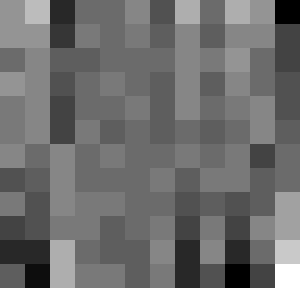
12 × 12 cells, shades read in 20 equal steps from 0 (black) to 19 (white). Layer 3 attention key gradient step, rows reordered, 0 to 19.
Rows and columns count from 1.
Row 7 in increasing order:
5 8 8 8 8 8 8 9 9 9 10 10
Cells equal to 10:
21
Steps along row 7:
down up down up down same up down up down up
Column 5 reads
8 8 8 9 8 7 9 8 9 7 7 9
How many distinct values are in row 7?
4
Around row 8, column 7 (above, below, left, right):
8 8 8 7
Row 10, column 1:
5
